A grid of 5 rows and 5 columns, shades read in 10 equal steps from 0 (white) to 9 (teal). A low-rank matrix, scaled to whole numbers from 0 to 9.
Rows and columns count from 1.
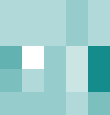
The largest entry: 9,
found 2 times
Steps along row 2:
same same up down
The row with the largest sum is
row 4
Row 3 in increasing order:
0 2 4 6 9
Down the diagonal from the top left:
3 3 4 2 5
